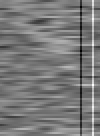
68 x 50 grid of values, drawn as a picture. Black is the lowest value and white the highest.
Histogram: heavy tails on both sides. Odd lines: columns 41 and 47. Slope: none. Average level on the scale: 50%.
